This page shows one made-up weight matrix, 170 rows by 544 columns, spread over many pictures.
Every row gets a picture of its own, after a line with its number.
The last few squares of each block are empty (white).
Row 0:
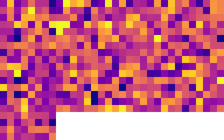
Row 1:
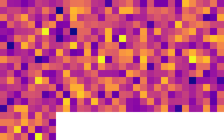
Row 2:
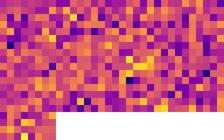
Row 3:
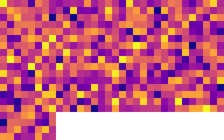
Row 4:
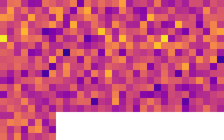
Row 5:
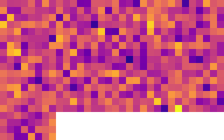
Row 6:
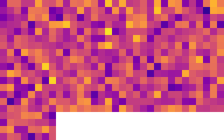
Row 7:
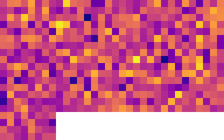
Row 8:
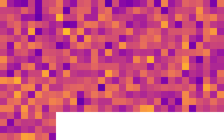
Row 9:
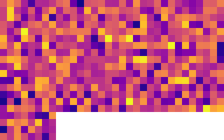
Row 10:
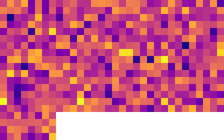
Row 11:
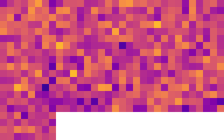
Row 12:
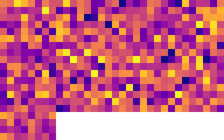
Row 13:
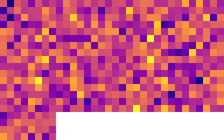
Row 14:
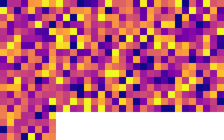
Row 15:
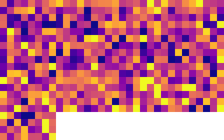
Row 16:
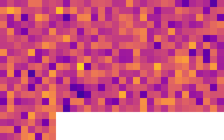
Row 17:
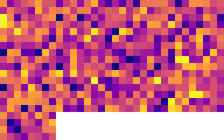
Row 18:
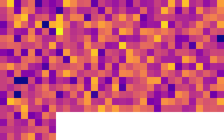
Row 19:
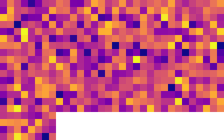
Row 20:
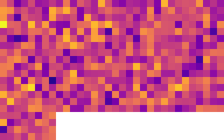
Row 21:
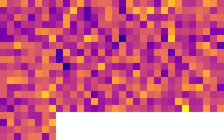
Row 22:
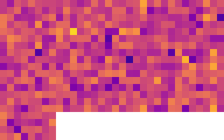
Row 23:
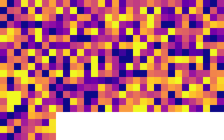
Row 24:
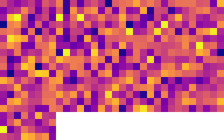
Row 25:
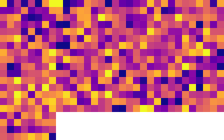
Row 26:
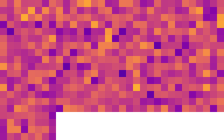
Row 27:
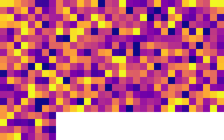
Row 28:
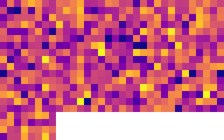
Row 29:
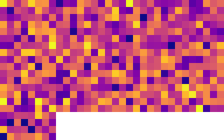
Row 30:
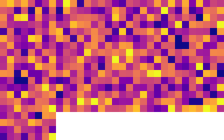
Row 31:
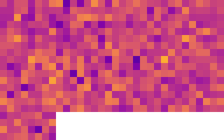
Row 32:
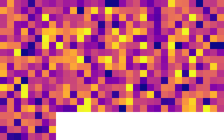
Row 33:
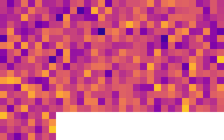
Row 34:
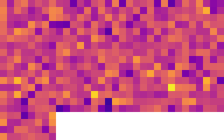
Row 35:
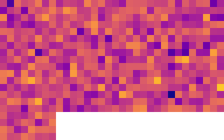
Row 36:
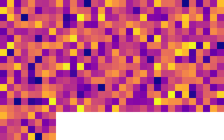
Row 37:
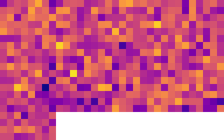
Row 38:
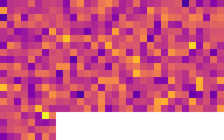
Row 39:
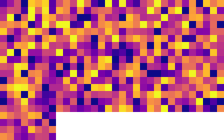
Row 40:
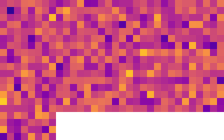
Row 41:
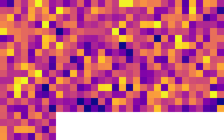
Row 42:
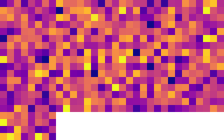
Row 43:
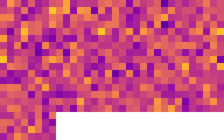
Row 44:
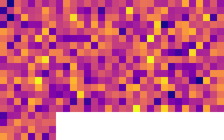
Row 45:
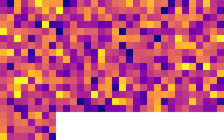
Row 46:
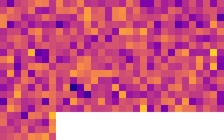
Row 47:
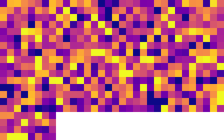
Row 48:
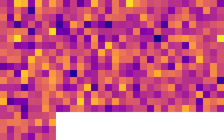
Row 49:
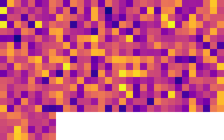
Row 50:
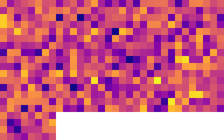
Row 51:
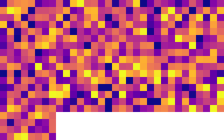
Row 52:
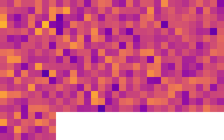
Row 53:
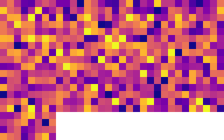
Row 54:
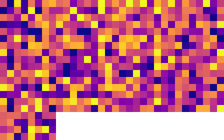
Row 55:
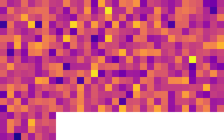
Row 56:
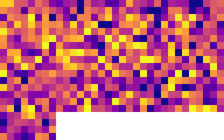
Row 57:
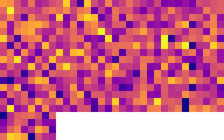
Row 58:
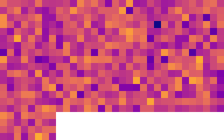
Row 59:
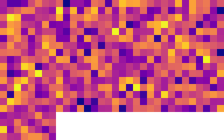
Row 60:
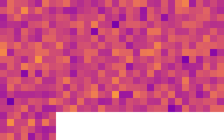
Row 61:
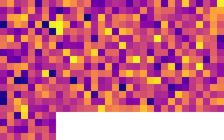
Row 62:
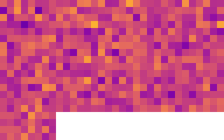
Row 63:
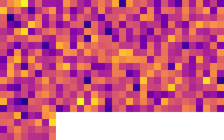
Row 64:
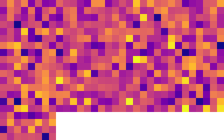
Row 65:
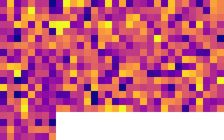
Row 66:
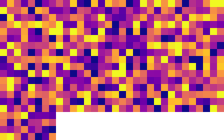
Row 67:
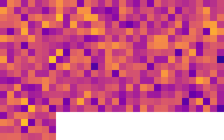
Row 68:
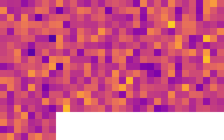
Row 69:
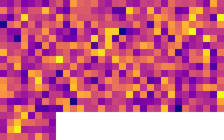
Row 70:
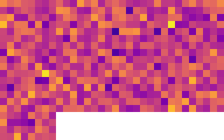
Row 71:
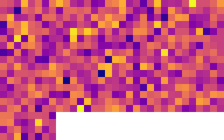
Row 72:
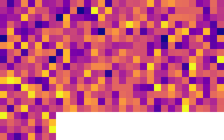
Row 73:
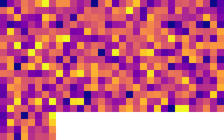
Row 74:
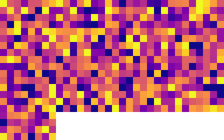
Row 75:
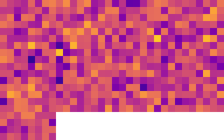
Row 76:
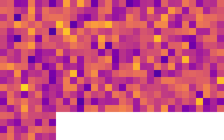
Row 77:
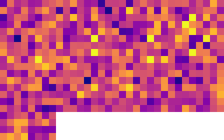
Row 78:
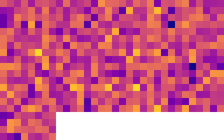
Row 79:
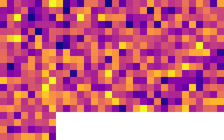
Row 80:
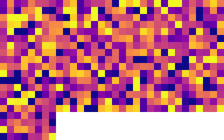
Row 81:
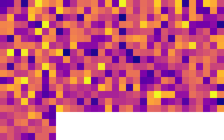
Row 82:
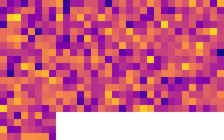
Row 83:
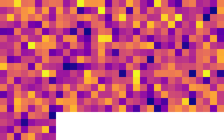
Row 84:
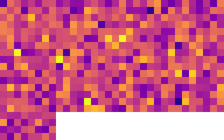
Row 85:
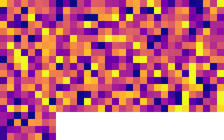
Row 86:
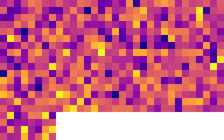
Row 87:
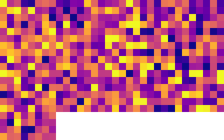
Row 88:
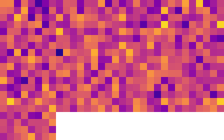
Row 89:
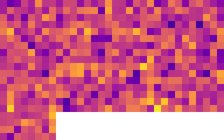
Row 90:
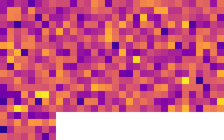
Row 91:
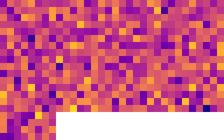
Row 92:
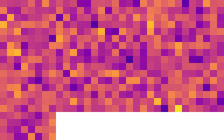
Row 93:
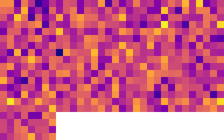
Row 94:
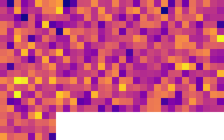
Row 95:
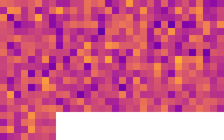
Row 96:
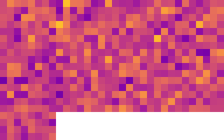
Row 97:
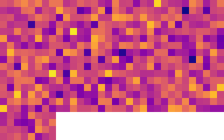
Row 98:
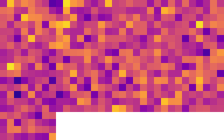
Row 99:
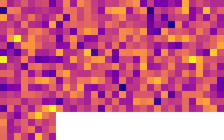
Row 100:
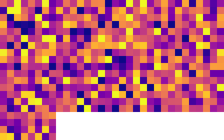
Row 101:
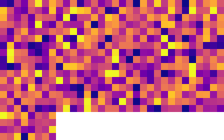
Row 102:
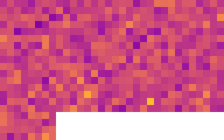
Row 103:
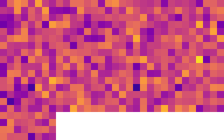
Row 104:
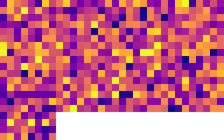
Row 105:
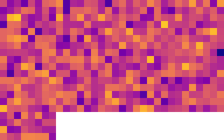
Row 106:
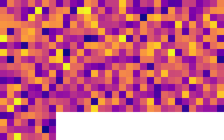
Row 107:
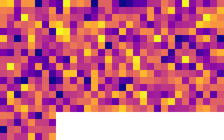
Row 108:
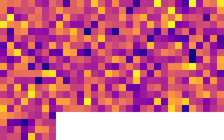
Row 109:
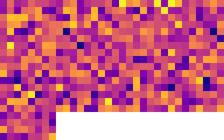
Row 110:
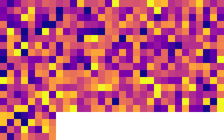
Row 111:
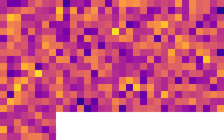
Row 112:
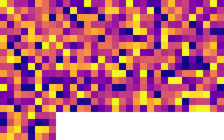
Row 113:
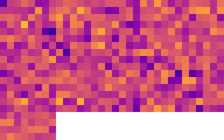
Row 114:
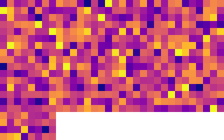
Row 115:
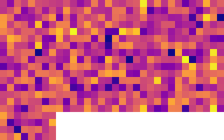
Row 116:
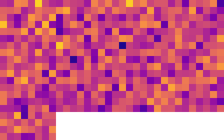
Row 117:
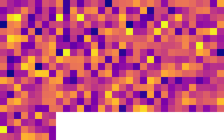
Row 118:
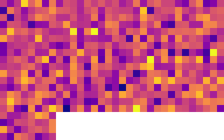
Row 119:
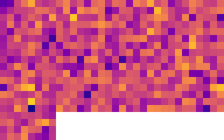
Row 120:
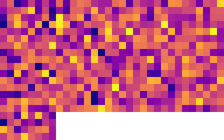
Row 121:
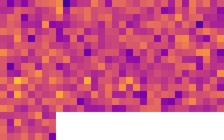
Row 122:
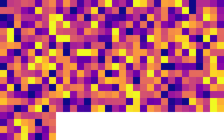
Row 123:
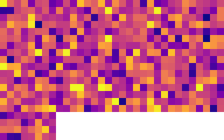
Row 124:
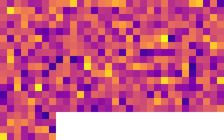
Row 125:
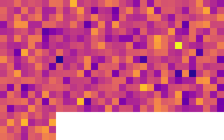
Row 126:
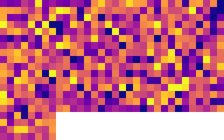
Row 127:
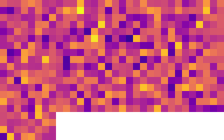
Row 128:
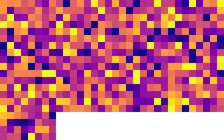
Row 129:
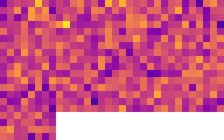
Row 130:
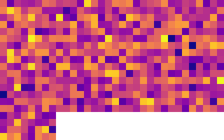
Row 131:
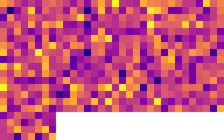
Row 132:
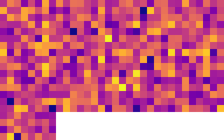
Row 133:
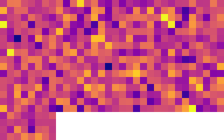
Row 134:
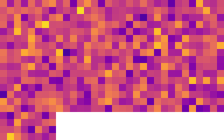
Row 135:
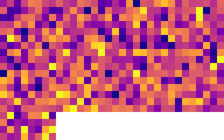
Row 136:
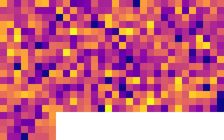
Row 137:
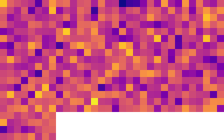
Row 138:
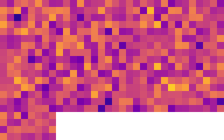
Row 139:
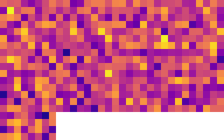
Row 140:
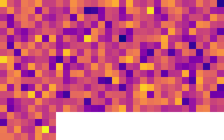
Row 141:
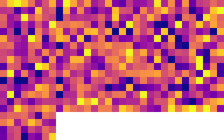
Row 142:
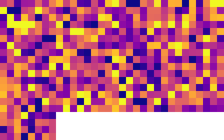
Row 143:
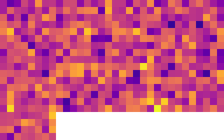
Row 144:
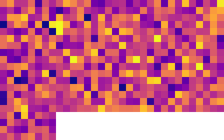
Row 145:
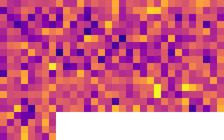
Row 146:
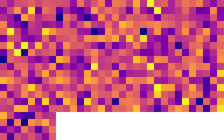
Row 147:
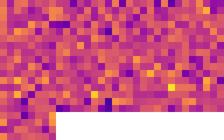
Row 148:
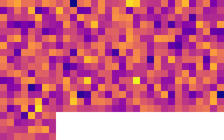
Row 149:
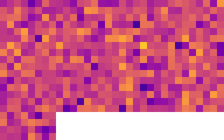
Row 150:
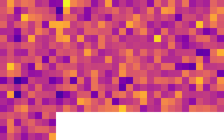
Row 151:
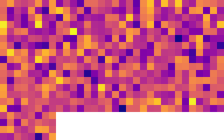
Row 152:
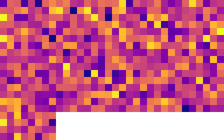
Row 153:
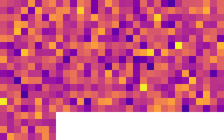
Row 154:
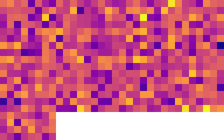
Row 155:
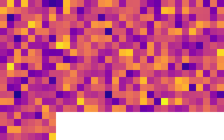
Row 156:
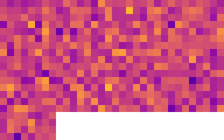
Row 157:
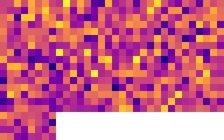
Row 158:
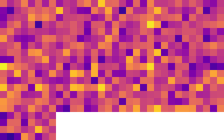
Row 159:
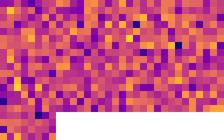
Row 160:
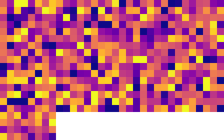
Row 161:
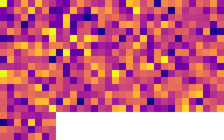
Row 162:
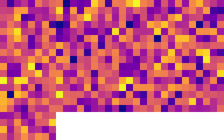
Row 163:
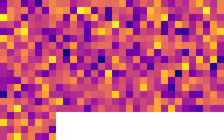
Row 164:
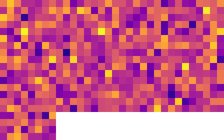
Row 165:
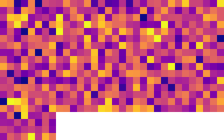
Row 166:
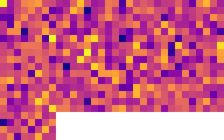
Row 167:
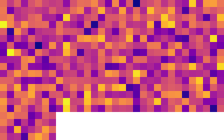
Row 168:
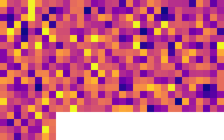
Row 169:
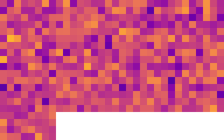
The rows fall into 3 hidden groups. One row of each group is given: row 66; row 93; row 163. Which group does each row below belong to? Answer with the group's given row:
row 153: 163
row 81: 93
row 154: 163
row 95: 66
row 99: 66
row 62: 66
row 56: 163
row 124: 163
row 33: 163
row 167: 66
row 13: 66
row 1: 66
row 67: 163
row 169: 66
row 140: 163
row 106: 163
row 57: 163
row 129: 93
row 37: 93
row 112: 163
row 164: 163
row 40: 163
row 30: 93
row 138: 93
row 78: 66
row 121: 93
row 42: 66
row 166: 163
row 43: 163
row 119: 163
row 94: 93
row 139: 163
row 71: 66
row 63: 93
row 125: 163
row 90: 163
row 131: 66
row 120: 93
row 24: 93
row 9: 163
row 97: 66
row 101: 66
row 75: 93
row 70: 66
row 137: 93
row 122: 66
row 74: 163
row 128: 66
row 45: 93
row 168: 163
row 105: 93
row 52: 93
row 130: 163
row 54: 66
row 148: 66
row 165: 93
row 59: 93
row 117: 93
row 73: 66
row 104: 66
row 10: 93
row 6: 93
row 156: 66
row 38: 66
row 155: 93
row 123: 66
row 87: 163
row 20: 93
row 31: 93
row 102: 163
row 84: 163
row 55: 66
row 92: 66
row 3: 163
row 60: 66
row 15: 163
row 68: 66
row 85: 163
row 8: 93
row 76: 93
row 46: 66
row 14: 66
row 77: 66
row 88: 93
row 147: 93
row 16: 66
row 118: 66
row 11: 93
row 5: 66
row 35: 66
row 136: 66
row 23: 66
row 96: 93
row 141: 93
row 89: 66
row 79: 93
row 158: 66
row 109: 93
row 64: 163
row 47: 66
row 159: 163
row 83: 66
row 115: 66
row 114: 66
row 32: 163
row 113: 163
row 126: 93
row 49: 66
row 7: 93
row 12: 93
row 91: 163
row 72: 163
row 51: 66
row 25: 93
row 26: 66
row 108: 66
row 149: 163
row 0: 93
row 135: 163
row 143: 66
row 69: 66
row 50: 66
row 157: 93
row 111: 93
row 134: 163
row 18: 93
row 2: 66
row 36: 66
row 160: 93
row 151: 66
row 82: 93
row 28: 163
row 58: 66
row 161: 163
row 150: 93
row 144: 93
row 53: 163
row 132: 66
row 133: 66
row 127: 163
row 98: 93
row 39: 93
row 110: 163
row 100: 66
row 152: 163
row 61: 93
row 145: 163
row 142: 66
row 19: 163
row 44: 66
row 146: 163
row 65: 93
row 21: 163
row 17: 66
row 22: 66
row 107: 93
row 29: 163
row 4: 163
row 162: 93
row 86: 163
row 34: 93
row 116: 93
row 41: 93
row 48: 93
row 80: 93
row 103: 93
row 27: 66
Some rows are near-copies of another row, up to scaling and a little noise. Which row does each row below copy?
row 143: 89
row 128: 108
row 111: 59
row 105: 82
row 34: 147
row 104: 60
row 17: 50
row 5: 92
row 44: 13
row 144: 61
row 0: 65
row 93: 88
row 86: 135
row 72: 33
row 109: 80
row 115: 22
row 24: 117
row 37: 11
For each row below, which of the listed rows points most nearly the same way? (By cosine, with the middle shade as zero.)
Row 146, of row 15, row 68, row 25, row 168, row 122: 15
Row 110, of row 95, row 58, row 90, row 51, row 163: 90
